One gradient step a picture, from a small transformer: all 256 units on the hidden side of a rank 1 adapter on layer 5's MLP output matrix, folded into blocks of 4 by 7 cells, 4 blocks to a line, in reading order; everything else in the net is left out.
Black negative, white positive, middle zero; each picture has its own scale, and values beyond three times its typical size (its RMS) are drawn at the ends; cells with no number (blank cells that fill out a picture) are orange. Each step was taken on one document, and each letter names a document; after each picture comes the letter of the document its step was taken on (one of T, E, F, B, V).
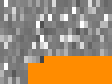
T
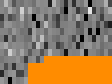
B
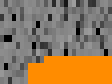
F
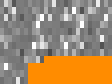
T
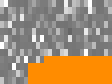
B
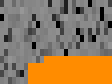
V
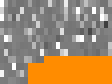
V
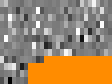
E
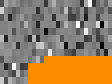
E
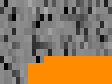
T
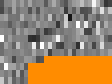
E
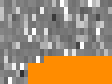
E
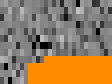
F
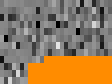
E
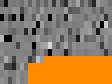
F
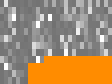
T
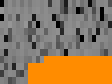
V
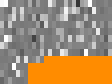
B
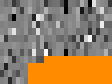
F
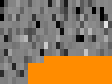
V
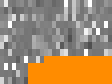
B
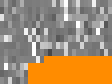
F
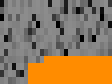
V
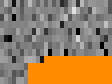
F
